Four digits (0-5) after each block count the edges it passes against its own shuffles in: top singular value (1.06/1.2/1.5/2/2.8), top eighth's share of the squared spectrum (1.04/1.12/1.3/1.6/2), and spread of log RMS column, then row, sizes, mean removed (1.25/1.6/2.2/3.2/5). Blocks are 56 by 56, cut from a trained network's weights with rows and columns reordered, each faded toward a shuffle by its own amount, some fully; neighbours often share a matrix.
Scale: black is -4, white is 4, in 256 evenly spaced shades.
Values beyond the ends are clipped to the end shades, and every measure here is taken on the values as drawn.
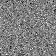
0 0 0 0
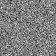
0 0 0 0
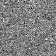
2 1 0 0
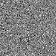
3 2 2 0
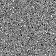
0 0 0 0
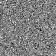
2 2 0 0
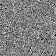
0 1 0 0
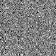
3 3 2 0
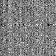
3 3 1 2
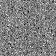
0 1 0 0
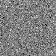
2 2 0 1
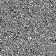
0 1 0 0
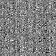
3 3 0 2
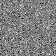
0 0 0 0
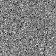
2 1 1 0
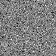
1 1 0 0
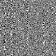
3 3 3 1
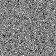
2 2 0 0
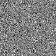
2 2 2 0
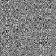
3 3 2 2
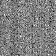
2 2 0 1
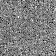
1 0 0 0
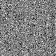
1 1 0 0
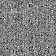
2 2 0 1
